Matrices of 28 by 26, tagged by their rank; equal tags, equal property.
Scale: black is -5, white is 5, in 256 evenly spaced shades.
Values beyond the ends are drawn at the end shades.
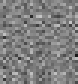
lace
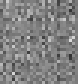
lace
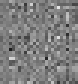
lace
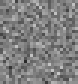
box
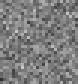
box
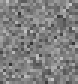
box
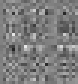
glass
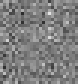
lace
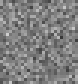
box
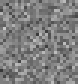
box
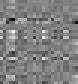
glass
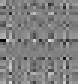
glass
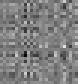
glass
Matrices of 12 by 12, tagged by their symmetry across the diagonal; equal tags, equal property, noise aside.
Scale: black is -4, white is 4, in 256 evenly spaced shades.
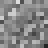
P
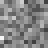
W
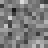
W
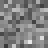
W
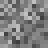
P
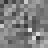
P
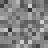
P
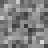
P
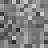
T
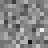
W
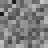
P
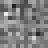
T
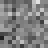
T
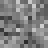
T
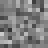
T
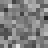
T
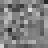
T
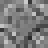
P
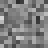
T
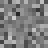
T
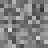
W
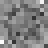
P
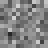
W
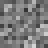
P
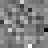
T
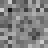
P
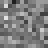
W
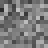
W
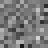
W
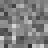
W
